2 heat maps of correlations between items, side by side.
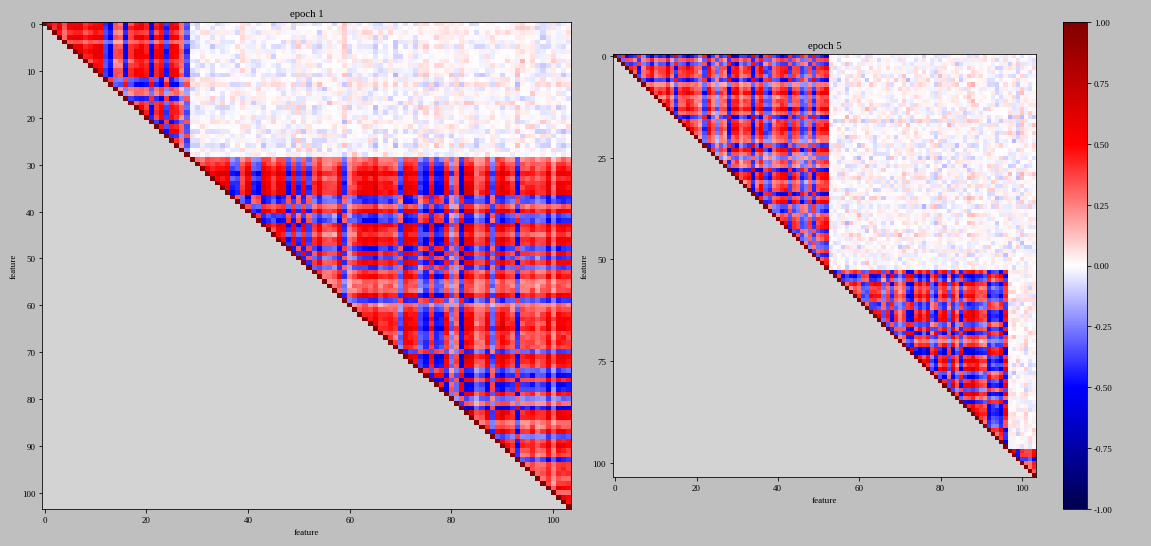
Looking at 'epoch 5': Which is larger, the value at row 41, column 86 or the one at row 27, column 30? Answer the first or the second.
the second
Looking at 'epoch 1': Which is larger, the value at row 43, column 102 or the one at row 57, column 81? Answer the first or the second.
the first
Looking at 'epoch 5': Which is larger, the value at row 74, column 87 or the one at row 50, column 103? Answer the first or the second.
the first
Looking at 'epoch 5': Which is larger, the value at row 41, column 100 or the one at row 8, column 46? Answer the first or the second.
the first
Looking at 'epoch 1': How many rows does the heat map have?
104
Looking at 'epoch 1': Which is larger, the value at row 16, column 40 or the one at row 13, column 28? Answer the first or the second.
the second
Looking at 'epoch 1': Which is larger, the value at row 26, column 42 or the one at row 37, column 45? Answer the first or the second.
the first
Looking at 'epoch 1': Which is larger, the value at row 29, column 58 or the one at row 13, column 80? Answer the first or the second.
the first
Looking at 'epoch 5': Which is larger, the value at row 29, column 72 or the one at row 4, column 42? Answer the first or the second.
the second
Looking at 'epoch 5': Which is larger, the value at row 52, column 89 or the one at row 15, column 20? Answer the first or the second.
the first
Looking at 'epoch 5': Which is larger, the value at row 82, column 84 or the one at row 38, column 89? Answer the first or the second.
the second
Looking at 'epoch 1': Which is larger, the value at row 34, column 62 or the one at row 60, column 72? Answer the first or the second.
the first
